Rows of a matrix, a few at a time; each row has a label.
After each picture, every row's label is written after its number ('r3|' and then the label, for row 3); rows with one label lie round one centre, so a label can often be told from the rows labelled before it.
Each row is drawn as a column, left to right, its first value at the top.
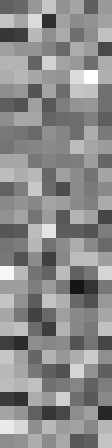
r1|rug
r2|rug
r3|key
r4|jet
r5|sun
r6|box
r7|box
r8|sun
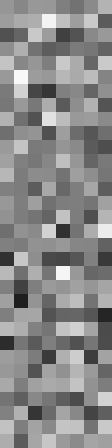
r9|rug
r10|box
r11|sun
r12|key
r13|rug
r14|rug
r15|key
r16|jet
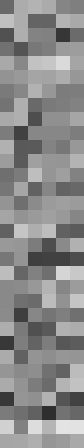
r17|rug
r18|key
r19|jet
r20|jet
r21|rug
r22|rug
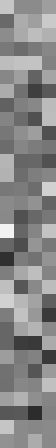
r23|jet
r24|sun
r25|sun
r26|key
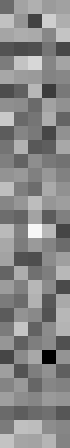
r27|key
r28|sun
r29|jet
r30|key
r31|sun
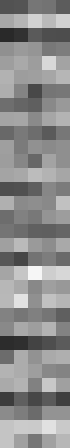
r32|rug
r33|rug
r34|rug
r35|rug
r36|rug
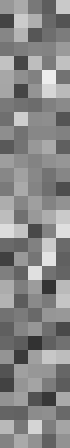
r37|jet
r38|key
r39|rug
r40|box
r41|jet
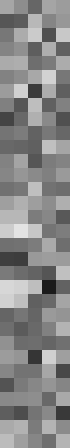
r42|jet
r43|jet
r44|key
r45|box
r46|sun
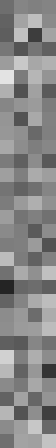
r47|box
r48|sun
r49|rug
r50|sun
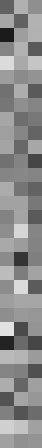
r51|rug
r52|jet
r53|sun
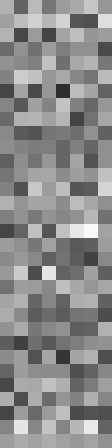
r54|sun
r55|rug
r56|key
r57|rug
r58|key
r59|jet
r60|jet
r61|key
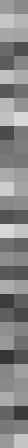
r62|key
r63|key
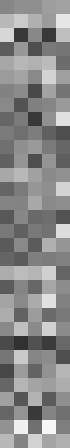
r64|sun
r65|rug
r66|sun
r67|rug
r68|key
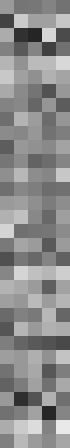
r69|jet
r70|rug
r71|rug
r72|sun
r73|rug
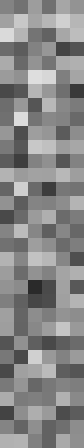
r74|sun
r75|key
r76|box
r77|box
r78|sun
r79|sun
